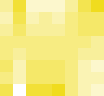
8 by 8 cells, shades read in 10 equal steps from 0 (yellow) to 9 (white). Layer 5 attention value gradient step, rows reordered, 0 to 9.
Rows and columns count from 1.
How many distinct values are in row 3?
3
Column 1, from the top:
5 6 5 4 4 3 4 2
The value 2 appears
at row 1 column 7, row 2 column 2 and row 8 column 1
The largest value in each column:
6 9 7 7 7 5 6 7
